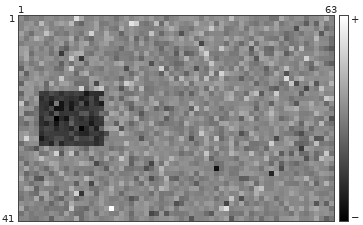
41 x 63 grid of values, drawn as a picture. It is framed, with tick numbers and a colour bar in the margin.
The values are skewed, with a long tail toward low values. On average the colour sits 50% of the way up the scale. There are no regular stripes. No row or column stands out. The ninth with the lowest average is the middle left. In the middle left lies a patch that is lower than the rest.
